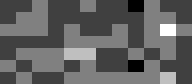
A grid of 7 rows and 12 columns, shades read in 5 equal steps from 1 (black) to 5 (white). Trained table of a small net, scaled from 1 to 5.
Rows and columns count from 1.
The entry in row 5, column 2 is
3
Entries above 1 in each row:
11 12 12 12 12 11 12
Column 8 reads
2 2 3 3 2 2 3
